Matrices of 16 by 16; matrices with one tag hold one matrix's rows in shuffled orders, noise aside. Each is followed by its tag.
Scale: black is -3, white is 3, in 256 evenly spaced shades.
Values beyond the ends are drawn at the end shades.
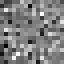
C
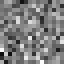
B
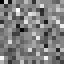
B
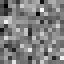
C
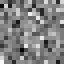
B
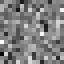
B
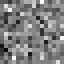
C
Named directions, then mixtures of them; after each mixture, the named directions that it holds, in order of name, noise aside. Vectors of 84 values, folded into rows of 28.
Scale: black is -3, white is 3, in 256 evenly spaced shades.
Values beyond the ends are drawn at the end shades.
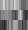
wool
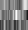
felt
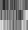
felt, wool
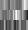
felt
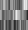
felt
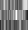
felt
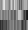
felt, wool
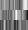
felt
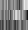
felt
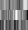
felt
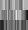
felt, wool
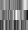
felt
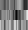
felt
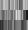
felt, wool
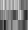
wool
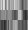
wool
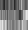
felt, wool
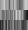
felt, wool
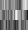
felt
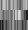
felt, wool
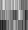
wool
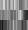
felt, wool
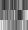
felt, wool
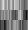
wool
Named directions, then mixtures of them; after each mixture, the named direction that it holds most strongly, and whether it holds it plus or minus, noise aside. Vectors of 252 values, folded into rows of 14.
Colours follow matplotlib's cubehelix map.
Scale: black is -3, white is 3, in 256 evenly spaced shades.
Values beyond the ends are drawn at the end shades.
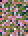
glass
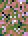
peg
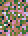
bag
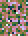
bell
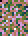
glass, plus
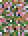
glass, minus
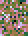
peg, minus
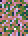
glass, plus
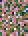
glass, plus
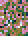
bag, minus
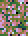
bell, minus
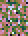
bell, minus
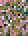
bag, minus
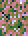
peg, plus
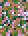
bag, plus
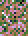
peg, minus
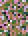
bag, minus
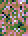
peg, plus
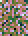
glass, minus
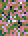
peg, plus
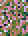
bag, minus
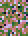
bag, minus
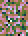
bell, minus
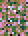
bell, minus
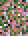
bag, plus
